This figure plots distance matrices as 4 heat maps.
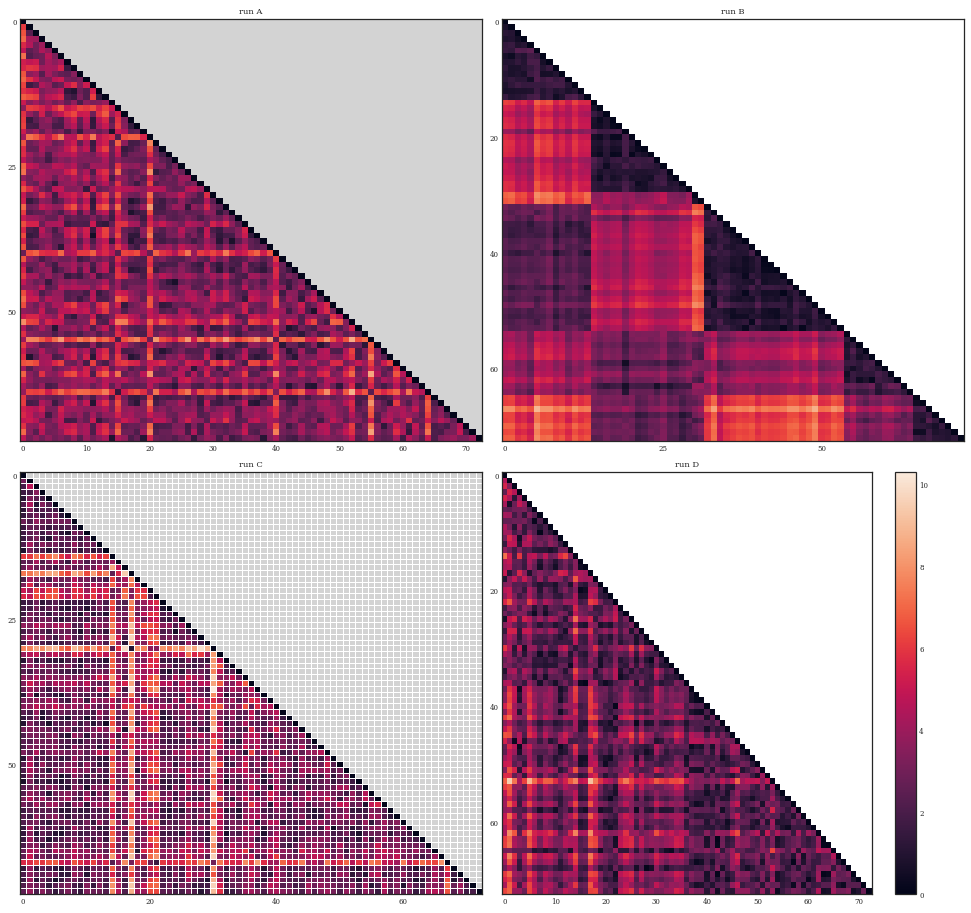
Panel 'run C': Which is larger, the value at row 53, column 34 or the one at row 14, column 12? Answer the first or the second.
the second
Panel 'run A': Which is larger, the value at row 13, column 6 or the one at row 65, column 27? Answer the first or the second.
the first
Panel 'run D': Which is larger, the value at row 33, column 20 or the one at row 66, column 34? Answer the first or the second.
the second
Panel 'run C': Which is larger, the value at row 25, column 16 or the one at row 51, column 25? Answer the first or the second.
the second
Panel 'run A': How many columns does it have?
73
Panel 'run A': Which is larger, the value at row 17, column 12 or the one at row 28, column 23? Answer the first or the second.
the first
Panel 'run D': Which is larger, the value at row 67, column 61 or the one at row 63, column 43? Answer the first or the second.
the second
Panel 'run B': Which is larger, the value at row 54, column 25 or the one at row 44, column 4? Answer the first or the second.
the first
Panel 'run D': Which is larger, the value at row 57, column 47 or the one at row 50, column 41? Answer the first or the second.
the second
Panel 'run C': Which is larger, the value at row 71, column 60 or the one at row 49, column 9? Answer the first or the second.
the second
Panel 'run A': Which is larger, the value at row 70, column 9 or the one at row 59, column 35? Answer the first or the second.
the first
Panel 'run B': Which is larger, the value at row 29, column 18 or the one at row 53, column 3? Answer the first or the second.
the second
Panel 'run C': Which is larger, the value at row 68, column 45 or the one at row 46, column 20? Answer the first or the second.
the second
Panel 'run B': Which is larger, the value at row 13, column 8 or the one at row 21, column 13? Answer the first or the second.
the second
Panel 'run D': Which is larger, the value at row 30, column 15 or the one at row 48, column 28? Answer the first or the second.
the first
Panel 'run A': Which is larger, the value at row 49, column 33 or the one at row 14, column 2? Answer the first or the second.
the second
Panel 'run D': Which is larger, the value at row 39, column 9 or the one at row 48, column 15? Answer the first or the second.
the first
